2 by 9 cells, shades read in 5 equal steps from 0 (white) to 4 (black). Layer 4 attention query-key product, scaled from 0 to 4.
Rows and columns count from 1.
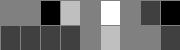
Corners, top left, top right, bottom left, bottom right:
2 4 3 3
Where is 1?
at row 1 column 4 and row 2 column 6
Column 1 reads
2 3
